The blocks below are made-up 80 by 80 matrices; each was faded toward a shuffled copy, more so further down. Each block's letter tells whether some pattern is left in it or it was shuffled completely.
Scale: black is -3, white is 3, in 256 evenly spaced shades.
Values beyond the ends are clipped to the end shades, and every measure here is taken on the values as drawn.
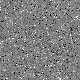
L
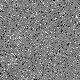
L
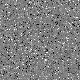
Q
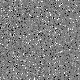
Q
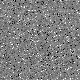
L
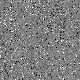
Q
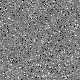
L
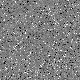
L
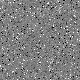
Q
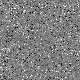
L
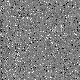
Q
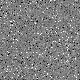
L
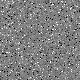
L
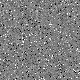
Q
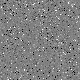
L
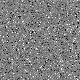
L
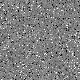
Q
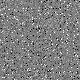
Q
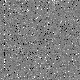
Q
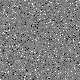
L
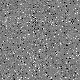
Q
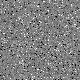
L
